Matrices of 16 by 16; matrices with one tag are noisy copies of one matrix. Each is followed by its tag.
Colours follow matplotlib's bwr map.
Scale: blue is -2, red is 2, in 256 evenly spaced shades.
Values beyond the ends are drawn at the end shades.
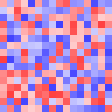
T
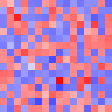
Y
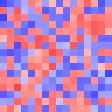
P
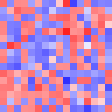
T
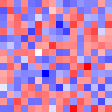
Y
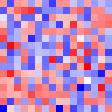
T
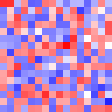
Y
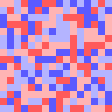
Y
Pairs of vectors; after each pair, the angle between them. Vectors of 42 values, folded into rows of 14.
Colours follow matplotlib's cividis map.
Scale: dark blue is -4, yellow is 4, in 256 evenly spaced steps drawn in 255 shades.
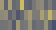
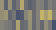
nearly parallel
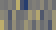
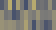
partly aligned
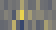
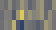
nearly parallel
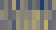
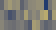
orthogonal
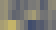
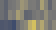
nearly opposite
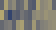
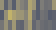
nearly opposite
